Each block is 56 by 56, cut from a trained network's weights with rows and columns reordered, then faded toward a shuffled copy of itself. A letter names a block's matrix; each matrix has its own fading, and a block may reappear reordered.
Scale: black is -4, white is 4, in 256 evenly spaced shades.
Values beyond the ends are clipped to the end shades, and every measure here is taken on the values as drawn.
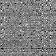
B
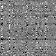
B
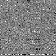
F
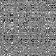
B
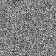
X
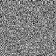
F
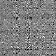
B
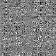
B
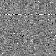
F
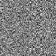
X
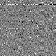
F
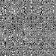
B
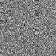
X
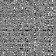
B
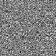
F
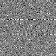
F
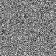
X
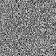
X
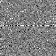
F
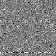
F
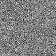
X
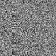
X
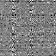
B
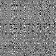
B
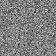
X
